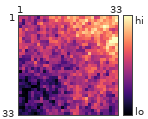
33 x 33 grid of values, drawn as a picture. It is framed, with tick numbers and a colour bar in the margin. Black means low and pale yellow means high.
There are no regular stripes. There is an overall slope up to the top right. The ninth with the lowest average is the bottom left. No row or column stands out. The ninth with the highest average is the top right.
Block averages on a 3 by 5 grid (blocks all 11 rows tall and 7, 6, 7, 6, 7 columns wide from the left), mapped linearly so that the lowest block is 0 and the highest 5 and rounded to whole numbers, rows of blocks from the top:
33445
12233
01222
